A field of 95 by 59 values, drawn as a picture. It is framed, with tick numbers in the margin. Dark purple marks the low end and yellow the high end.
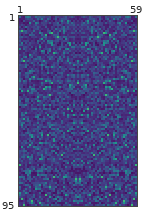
Grain: fine. Slope: none. Average level on the scale: 20%. Mirror symmetry: left to right. Odd rows or columns: none. Stripes: none. Seam: none.
